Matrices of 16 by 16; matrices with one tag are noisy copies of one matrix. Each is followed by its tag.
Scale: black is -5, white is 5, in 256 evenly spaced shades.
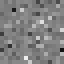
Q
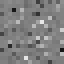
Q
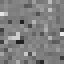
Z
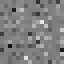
Q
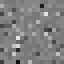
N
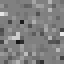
Z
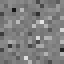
Q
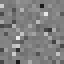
N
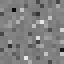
Q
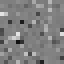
Z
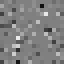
N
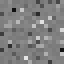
Q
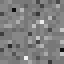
Q
